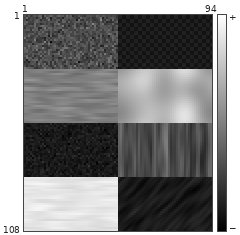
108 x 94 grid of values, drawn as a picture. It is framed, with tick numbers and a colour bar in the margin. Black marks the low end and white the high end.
The table splits into 4 rows of 2 panels. Panel 1,1: low, fine-grained. Panel 1,2: very low, checkered, faint in contrast. Panel 2,1: middling, streaked across, faint in contrast. Panel 2,2: high, smooth. Panel 3,1: very low, fine-grained, faint in contrast. Panel 3,2: low, streaked downward. Panel 4,1: very high, streaked across, faint in contrast. Panel 4,2: very low, slanting up to the right, faint in contrast.
